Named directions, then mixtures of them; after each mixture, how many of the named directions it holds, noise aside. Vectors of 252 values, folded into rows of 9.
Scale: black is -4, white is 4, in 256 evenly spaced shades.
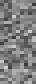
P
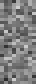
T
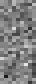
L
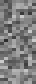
two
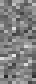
two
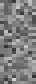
one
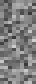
two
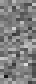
one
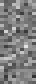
two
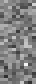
two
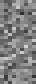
three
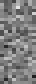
one
